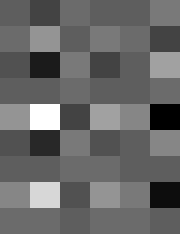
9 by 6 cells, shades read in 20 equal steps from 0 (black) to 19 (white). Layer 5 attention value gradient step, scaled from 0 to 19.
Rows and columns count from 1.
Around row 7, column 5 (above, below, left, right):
7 9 8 7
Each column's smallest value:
6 2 5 5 7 0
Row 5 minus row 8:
1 3 -1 1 1 -1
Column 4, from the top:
7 9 5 7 12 6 8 11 8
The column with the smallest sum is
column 6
